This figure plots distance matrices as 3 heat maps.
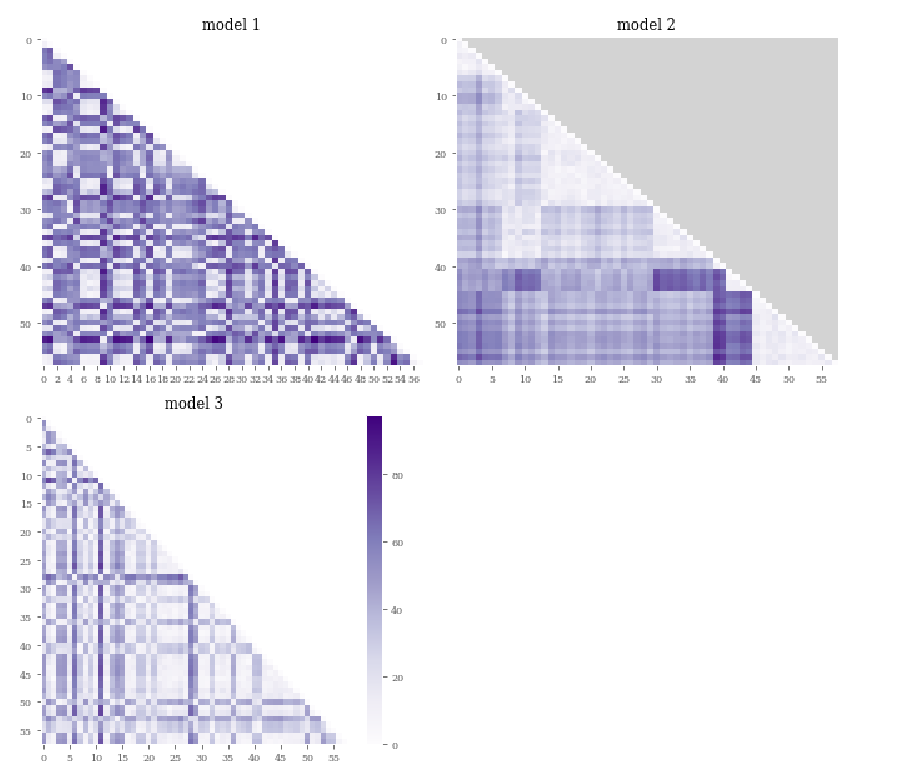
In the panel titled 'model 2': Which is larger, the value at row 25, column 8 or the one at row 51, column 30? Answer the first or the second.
the second
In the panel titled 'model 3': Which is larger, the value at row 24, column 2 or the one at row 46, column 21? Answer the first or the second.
the second
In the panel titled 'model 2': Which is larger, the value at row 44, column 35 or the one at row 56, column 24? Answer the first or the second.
the first
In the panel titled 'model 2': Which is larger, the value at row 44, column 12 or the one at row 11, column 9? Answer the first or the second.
the first
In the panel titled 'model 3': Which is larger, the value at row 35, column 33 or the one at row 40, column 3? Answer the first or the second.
the second
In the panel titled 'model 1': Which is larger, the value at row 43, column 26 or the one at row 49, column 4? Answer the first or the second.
the second
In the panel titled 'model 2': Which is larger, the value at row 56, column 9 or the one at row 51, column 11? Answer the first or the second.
the first
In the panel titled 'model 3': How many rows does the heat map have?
58
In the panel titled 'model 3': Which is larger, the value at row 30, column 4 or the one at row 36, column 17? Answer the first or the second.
the first
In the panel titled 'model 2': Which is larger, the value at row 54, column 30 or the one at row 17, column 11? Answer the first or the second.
the first
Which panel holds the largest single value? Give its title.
model 1
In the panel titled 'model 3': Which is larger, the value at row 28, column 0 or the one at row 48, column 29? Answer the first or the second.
the first
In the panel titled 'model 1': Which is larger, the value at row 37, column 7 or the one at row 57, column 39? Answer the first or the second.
the first
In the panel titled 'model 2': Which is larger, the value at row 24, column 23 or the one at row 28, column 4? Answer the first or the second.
the second
